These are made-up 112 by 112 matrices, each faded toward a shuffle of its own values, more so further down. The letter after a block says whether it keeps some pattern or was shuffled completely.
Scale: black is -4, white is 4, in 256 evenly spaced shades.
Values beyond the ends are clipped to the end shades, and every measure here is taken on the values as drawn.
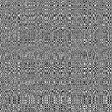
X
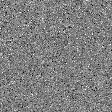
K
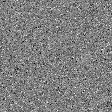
K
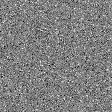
K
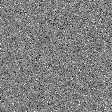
K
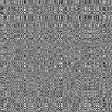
X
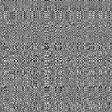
X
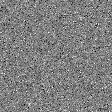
K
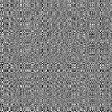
X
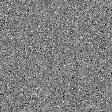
K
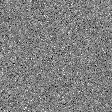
K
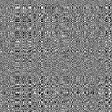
X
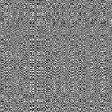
X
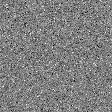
K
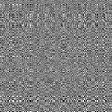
X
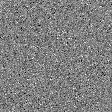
K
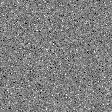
K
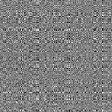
X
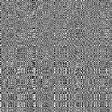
X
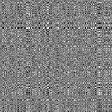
X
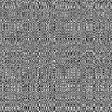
X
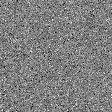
K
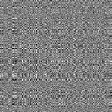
X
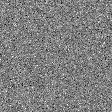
K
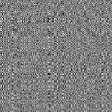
X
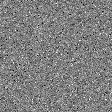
K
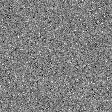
K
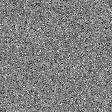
K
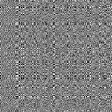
X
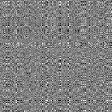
X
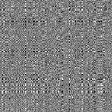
X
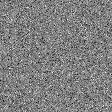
K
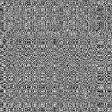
X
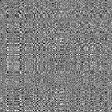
X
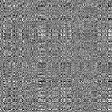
X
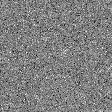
K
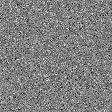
K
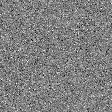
K
